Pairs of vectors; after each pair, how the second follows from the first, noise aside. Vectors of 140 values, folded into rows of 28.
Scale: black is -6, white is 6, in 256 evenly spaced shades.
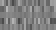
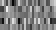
scaled up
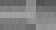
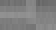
shrunk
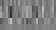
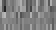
wrapped around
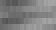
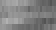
negated
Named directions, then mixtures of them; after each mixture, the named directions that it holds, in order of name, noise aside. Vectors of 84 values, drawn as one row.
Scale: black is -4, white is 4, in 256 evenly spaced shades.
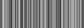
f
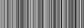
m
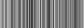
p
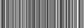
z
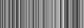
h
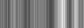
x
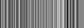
h, x, z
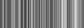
f, p, x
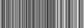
x, z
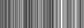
m, x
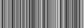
h, p, z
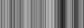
x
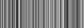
h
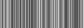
h, p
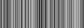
h, p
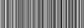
m, z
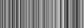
h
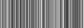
h, p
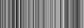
h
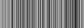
h, m, p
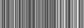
x, z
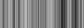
f, x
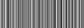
m, z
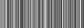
f, m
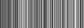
m, p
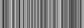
f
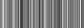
f, m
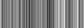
p, x, z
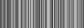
p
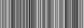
h, p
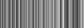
h
